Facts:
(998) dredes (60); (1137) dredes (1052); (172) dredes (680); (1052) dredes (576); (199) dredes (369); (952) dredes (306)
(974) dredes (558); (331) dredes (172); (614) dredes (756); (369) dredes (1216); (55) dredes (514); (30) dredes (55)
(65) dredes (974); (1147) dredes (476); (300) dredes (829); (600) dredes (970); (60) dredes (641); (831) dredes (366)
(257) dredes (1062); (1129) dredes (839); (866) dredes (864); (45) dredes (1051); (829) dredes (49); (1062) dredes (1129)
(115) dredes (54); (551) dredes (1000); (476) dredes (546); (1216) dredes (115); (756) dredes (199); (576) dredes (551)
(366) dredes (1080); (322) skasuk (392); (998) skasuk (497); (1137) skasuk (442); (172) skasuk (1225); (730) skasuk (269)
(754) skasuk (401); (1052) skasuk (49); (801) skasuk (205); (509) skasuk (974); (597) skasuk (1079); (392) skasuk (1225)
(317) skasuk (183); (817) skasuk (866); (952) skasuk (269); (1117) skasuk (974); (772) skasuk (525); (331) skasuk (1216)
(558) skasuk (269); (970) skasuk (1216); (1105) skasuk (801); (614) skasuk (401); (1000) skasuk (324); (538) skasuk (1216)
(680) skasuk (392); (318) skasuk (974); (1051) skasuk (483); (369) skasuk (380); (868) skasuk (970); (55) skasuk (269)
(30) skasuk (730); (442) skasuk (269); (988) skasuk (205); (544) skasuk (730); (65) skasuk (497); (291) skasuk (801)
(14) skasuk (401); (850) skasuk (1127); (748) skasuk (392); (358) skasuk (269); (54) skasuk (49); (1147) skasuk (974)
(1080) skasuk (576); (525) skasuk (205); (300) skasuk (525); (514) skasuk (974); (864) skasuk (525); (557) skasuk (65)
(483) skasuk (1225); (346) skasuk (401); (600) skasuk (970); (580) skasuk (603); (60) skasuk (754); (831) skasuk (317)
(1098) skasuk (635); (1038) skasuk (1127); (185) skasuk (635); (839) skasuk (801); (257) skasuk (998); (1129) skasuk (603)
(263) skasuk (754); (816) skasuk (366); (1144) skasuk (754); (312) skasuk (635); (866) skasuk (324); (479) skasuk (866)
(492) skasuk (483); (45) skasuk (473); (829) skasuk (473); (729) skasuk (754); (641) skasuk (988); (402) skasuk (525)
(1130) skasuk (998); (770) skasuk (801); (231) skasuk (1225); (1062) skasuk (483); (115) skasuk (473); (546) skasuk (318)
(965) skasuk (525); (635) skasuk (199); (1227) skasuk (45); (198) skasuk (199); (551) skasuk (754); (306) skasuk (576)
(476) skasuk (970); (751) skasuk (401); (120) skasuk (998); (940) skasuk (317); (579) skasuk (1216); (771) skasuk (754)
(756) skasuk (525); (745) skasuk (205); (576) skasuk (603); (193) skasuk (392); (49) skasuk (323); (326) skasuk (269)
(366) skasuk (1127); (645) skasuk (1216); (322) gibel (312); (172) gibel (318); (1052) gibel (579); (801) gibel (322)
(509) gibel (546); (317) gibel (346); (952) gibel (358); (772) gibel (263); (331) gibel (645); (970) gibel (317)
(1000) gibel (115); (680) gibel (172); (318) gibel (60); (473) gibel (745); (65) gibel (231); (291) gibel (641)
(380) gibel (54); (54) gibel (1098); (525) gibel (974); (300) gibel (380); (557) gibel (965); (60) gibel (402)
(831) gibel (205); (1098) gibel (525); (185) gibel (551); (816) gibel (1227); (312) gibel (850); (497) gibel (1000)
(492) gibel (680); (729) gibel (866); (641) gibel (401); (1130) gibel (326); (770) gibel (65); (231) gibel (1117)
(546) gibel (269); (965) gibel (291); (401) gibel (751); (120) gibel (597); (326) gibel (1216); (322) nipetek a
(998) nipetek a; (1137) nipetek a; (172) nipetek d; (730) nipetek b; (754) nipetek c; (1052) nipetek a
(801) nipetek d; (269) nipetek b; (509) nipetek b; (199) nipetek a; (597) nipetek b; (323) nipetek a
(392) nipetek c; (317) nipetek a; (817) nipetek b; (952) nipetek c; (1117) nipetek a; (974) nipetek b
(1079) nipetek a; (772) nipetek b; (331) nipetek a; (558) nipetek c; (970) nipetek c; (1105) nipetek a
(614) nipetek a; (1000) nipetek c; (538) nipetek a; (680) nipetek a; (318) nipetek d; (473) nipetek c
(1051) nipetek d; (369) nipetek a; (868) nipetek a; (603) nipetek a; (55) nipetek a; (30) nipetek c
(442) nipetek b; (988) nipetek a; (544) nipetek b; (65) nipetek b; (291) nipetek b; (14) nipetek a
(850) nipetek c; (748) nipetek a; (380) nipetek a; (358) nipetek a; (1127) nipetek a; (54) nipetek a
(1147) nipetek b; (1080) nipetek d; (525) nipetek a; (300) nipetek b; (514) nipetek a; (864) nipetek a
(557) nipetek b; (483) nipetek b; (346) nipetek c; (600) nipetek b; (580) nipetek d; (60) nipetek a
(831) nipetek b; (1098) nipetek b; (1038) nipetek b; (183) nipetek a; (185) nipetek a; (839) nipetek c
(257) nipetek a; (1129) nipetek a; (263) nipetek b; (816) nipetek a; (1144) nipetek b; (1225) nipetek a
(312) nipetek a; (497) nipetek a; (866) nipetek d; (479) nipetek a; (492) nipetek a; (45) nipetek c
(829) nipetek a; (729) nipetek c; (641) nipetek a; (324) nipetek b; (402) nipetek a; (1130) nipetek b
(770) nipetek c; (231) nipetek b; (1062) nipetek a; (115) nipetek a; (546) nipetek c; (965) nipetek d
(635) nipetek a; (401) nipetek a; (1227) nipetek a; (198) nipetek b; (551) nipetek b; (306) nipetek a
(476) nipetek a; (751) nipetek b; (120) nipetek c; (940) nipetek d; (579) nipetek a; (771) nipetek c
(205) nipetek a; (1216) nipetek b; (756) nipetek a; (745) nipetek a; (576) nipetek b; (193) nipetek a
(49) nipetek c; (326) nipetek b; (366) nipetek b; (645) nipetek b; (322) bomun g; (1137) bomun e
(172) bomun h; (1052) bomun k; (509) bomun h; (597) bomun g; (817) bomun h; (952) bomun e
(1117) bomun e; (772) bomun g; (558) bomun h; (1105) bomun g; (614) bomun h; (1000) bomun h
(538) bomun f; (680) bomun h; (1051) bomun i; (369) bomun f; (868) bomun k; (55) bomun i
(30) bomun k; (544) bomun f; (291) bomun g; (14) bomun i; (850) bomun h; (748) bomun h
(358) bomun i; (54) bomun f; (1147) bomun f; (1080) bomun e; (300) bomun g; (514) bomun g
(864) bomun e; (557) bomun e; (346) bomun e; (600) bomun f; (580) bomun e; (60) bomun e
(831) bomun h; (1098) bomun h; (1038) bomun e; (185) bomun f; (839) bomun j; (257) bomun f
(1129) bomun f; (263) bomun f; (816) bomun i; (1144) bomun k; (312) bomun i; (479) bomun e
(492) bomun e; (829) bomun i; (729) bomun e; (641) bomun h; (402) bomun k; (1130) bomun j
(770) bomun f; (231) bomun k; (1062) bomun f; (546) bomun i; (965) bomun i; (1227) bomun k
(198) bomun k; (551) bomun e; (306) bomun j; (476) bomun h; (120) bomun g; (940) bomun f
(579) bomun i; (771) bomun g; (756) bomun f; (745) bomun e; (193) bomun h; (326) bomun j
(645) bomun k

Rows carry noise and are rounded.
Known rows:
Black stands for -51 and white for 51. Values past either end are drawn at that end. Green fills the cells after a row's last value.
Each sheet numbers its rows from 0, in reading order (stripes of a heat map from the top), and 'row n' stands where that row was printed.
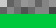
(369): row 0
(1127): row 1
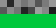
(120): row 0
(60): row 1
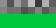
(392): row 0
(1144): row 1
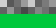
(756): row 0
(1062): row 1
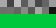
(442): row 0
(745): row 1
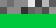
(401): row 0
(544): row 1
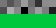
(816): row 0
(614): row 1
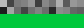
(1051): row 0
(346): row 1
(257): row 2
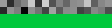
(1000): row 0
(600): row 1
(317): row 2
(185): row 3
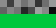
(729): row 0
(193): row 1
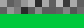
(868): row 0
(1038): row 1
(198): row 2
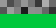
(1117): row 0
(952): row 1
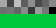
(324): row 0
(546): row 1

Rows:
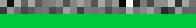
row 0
(509)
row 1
(49)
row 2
(525)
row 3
(473)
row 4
(65)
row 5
(1137)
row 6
(580)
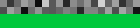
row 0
(476)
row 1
(831)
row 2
(771)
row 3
(866)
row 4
(1105)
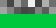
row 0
(30)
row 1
(940)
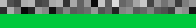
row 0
(864)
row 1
(514)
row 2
(551)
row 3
(300)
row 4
(54)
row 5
(770)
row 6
(322)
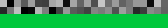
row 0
(558)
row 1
(641)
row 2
(772)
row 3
(318)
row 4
(1052)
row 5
(1098)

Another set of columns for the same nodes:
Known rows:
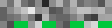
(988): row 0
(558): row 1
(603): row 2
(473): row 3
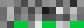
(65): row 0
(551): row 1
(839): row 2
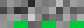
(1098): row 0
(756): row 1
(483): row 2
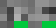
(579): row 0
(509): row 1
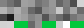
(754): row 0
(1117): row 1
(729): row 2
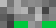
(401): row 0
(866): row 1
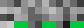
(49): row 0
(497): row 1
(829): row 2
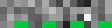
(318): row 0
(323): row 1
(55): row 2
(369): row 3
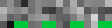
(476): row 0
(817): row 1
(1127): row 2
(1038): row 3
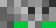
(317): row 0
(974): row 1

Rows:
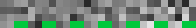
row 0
(1144)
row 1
(614)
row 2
(1137)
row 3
(965)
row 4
(291)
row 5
(392)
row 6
(546)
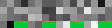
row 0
(257)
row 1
(172)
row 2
(120)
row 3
(952)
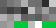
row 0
(1051)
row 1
(346)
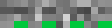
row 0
(263)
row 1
(772)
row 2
(557)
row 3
(751)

